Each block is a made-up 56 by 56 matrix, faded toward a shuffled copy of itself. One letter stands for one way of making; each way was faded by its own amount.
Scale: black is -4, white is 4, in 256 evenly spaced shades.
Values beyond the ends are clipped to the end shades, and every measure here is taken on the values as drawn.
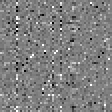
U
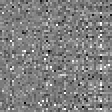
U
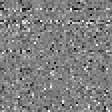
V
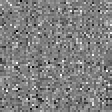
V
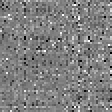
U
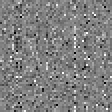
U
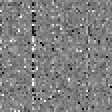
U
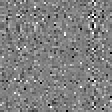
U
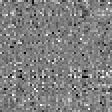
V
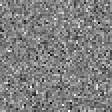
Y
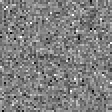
Y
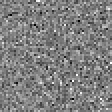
Y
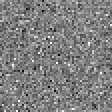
Y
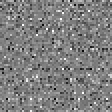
V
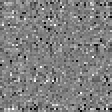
V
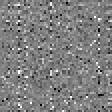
U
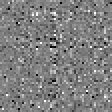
U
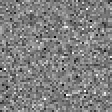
Y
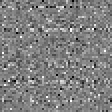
V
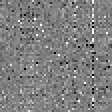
U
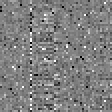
U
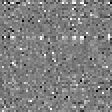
V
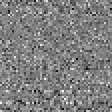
V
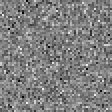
Y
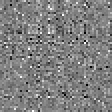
U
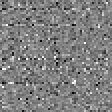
V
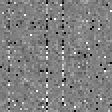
U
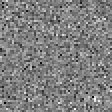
Y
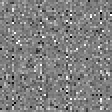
U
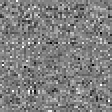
V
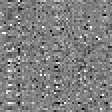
U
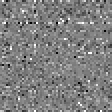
V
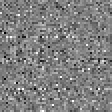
V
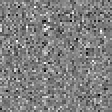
V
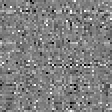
V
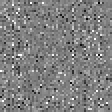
U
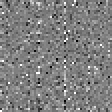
U
